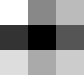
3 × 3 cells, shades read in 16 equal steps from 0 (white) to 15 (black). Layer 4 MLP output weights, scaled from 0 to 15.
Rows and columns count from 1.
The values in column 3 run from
3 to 10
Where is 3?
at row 3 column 3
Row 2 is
12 15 10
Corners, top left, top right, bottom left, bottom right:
0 4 2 3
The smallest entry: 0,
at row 1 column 1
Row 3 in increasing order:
2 3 5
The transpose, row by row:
0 12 2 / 7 15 5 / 4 10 3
